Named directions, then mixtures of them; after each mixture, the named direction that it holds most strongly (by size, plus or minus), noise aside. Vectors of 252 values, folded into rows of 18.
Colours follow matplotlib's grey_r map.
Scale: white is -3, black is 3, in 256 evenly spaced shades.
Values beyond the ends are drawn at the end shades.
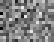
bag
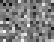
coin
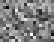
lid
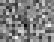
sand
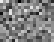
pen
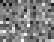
coin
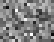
lid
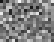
pen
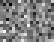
coin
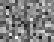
sand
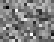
lid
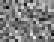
lid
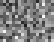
sand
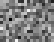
bag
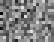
bag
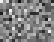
pen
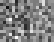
sand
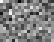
pen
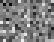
coin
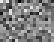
pen
